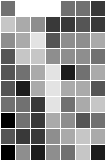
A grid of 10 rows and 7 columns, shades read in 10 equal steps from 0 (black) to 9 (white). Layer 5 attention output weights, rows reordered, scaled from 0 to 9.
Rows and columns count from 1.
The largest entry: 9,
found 3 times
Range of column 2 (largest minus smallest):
8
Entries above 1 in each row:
7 7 7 7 6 6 7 6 7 4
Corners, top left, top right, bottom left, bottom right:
4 2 0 1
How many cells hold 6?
12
